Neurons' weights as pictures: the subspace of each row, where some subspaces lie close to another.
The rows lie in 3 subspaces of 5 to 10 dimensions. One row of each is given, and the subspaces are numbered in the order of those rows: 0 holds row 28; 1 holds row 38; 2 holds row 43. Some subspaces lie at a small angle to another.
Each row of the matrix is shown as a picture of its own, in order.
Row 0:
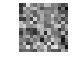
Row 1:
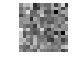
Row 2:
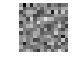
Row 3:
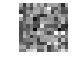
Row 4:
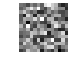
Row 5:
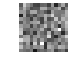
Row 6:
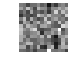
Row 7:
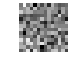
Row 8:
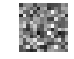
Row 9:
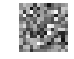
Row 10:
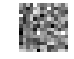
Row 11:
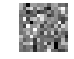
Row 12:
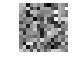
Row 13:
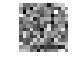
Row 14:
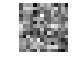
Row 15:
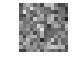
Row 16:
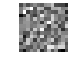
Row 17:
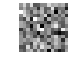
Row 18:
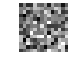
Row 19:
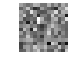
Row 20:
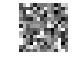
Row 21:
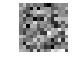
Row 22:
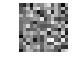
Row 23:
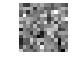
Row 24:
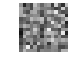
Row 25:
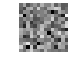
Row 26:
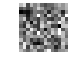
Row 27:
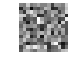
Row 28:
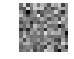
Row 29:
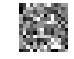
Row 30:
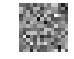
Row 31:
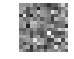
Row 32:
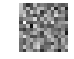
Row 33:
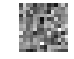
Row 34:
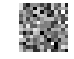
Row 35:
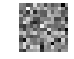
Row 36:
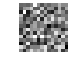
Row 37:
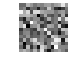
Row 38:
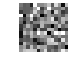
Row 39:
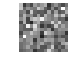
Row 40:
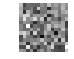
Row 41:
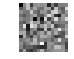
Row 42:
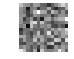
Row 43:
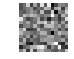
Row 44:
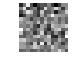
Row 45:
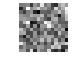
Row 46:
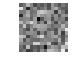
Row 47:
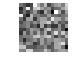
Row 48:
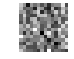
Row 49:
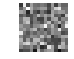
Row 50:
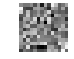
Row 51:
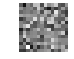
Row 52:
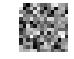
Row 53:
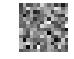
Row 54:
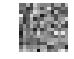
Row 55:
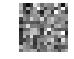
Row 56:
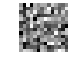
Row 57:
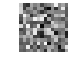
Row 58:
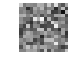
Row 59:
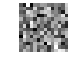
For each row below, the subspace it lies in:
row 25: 1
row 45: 2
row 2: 0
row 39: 0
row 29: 2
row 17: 0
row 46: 2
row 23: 2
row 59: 0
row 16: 2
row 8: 1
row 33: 0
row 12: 2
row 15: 2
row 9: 2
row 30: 2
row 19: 2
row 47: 2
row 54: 1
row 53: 1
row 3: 0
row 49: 0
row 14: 2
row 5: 0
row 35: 0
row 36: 2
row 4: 2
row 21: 2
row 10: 1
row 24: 1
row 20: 2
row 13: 2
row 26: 0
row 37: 0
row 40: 2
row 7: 2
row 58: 0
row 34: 0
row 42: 1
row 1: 1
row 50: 2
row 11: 0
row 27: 2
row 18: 2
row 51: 2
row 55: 1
